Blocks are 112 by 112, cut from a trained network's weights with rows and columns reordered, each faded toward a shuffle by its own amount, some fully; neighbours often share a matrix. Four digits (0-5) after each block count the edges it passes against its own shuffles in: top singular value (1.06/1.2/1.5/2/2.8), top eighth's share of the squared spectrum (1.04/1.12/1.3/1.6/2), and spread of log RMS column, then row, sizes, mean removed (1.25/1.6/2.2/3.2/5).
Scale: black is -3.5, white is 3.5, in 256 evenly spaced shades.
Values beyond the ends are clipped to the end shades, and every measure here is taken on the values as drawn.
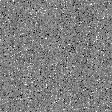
0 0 0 0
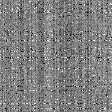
4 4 0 3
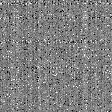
3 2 0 2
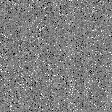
1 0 0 0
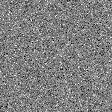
0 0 0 0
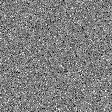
0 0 0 0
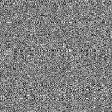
4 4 1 3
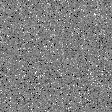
0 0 0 0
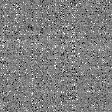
2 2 3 0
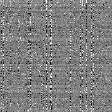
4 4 4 0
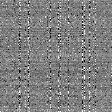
3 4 4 0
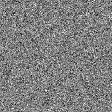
3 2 1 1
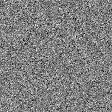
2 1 0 0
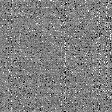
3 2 3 0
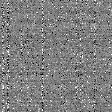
3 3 3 0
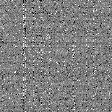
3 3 3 0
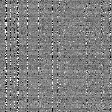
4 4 4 0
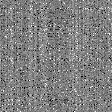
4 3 0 3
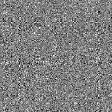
3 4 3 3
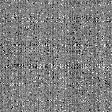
4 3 0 3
